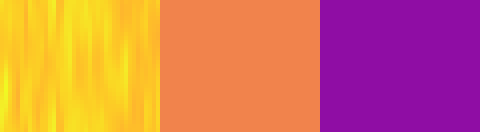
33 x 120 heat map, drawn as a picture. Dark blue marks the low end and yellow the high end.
The table splits into one row of 3 panels. Panel 1,1: very high, streaked downward, faint in contrast. Panel 1,2: high, flat. Panel 1,3: low, flat.
